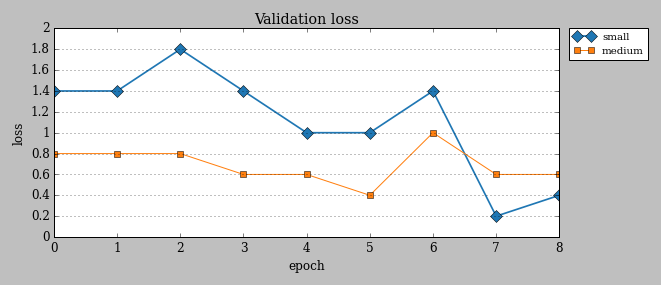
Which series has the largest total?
small
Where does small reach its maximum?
2
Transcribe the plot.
Title: Validation loss
x-axis: epoch, ticks 0 1 2 3 4 5 6 7 8
y-axis: loss, ticks 0 0.2 0.4 0.6 0.8 1 1.2 1.4 1.6 1.8 2
Legend: small, medium
Values:
small: 1.4 1.4 1.8 1.4 1 1 1.4 0.2 0.4
medium: 0.8 0.8 0.8 0.6 0.6 0.4 1 0.6 0.6
